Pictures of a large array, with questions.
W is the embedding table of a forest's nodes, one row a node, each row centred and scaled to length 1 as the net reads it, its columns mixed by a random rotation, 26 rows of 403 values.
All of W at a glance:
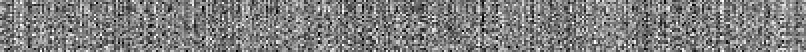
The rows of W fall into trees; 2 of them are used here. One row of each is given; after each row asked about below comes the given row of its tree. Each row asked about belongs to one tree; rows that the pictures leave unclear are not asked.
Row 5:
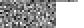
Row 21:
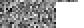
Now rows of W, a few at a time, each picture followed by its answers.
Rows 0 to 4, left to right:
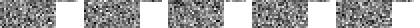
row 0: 5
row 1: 21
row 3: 5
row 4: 5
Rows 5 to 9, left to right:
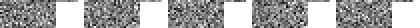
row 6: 5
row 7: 21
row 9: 21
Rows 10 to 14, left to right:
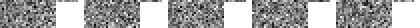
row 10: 5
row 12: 21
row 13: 21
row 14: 5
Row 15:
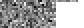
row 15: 5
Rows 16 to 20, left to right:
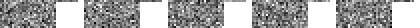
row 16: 21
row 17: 21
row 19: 5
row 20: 21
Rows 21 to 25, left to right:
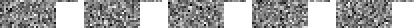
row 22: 5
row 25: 5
